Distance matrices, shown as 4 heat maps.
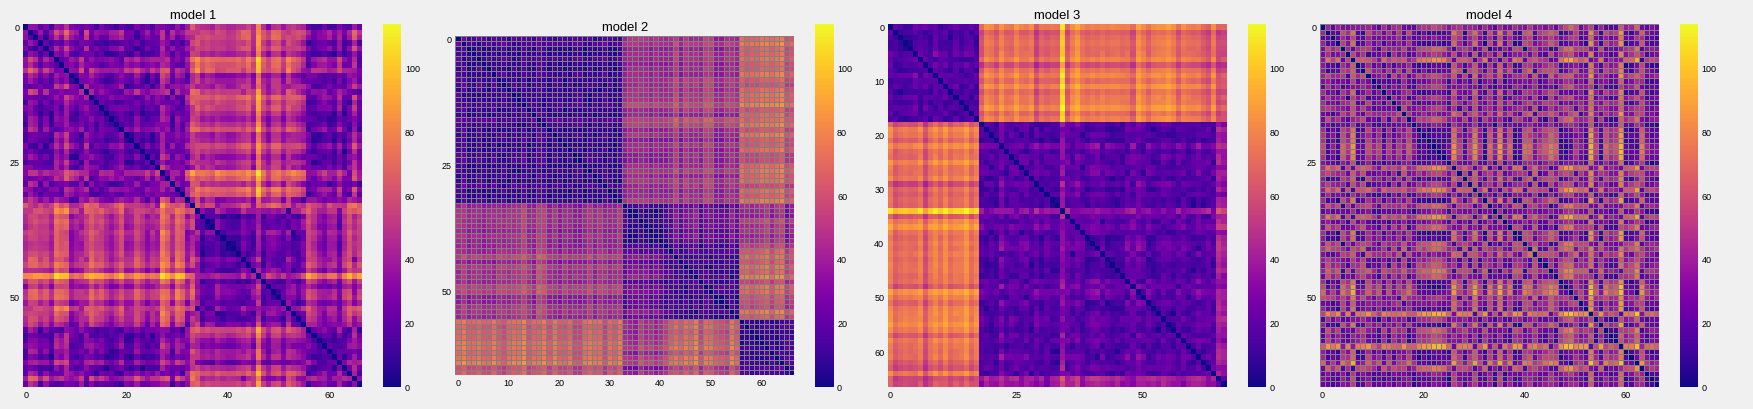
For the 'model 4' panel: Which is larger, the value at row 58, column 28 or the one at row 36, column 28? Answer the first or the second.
the first
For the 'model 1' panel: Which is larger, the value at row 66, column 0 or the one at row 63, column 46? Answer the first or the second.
the second
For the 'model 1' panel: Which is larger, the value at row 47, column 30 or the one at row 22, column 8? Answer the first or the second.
the first
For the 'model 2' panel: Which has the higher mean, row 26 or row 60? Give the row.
60
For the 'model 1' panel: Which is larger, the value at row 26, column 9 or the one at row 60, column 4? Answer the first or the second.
the second
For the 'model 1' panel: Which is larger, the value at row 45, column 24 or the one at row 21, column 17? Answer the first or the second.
the first
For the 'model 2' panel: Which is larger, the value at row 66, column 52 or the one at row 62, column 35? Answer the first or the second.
the first
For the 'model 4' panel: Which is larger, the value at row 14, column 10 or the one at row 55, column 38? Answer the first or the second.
the first
